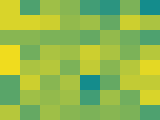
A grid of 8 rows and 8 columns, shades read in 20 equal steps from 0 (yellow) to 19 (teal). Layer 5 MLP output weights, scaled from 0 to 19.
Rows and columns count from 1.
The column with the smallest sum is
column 1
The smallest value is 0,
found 2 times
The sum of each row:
93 43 83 48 40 70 70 76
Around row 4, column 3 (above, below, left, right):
10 5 11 7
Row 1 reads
2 14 7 9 15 17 10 19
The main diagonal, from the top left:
2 2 10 7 4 12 11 14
